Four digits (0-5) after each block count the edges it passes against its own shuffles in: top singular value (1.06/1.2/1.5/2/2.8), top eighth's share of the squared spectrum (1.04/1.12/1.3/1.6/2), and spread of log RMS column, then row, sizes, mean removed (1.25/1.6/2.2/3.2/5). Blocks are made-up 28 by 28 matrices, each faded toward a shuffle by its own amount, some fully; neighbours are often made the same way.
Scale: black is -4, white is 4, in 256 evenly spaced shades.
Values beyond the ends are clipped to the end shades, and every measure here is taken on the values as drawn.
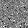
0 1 0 0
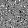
0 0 0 0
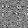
3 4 2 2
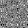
3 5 2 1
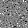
0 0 0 0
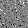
0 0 0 0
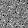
0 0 0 0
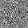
2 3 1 0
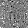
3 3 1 0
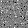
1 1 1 0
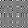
4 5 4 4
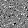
2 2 0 1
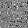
2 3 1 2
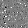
1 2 1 1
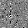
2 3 1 0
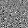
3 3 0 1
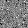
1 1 0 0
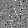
1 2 1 0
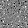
1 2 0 0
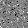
1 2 0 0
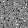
1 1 0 0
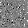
1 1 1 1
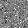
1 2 1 0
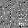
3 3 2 0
